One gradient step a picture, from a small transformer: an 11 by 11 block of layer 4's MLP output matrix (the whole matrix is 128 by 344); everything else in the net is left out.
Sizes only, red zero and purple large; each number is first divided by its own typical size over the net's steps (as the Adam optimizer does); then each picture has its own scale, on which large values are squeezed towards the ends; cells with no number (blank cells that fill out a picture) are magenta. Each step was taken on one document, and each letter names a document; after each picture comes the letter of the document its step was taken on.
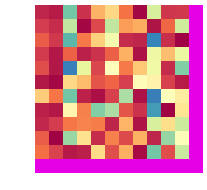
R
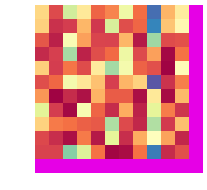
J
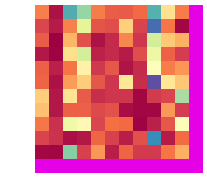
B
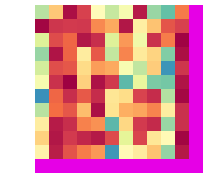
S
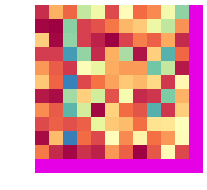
R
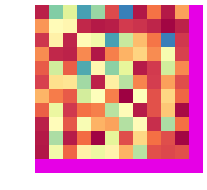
S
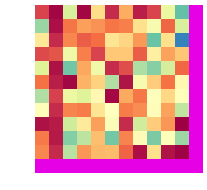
R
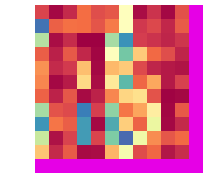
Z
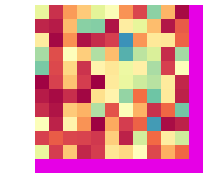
R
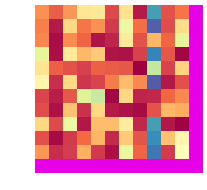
B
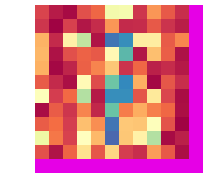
Z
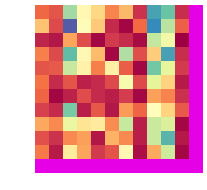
B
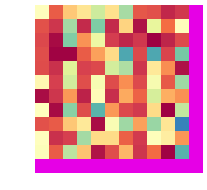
R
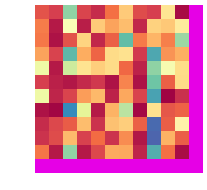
B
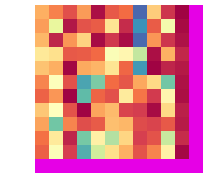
S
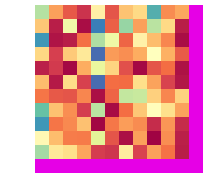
R
